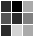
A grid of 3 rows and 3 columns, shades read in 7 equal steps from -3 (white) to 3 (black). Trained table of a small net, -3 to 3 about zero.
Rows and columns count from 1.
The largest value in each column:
2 3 0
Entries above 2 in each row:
1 0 0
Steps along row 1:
up down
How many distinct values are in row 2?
3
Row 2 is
1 2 0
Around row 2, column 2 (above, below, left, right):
3 -2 1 0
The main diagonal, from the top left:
2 2 -1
